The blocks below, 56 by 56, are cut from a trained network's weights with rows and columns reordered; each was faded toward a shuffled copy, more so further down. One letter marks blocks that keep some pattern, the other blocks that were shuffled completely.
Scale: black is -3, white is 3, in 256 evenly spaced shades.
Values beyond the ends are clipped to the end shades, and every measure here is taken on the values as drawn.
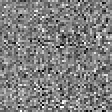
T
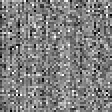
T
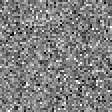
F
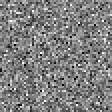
F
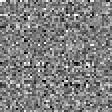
T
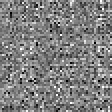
T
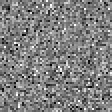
F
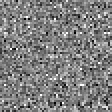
T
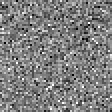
F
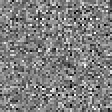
T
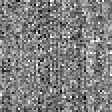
T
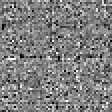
T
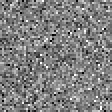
F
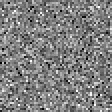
F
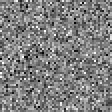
F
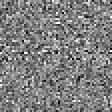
T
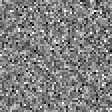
F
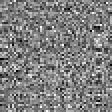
T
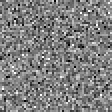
F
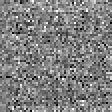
T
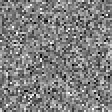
F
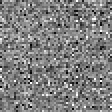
T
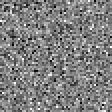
F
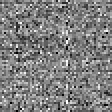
T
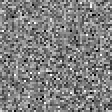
F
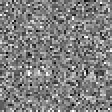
T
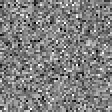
F
